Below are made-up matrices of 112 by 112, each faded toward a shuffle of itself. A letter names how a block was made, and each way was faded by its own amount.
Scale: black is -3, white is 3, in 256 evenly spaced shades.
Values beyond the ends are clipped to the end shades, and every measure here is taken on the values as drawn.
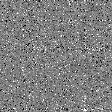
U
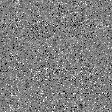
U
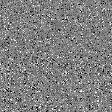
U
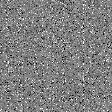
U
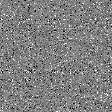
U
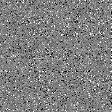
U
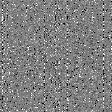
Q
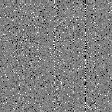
Q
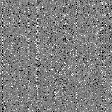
Q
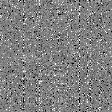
Q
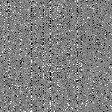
Q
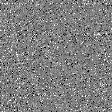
U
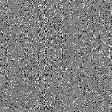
Q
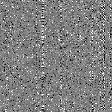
Q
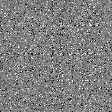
U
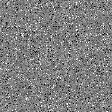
U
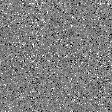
U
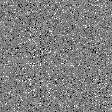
U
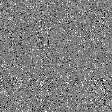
U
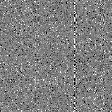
Q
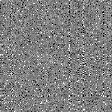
Q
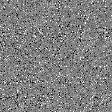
U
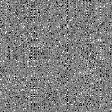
Q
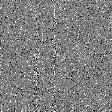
U
